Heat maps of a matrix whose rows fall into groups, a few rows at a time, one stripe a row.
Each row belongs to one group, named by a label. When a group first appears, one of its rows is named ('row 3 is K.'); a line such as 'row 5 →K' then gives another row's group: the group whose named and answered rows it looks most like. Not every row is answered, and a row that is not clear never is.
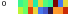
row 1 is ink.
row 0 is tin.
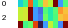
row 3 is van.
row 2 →ink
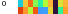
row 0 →ink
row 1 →van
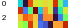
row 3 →ink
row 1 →van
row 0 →tin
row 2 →van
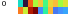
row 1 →van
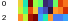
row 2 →van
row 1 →ink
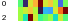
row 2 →ink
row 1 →ink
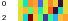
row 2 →ink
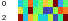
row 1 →ink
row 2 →van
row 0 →tin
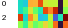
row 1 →tin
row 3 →tin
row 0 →tin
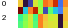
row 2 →tin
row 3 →tin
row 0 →tin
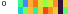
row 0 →tin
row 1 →tin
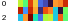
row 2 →ink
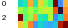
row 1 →tin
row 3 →ink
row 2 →van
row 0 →tin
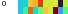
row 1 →tin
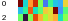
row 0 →van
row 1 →tin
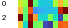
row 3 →ink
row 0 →ink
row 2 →van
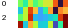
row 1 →ink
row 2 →ink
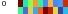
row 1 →tin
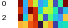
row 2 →van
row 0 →van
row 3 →van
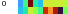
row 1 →tin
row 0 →ink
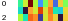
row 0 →ink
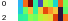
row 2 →tin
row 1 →tin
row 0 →ink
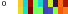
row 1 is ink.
